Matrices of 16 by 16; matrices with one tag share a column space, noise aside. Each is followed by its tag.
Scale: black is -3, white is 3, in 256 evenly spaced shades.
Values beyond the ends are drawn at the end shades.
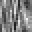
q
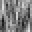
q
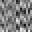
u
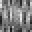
q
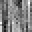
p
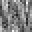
q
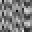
u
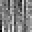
p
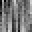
p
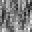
q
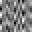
u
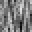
q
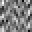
u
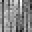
p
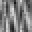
q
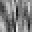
q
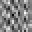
u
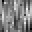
q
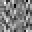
u
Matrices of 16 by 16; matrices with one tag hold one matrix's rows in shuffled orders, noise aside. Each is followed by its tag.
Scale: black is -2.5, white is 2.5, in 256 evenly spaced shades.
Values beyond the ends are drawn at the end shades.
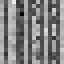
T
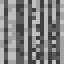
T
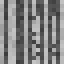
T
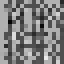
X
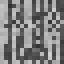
X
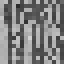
X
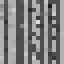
T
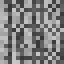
X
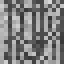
X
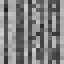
T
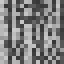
X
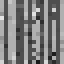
T
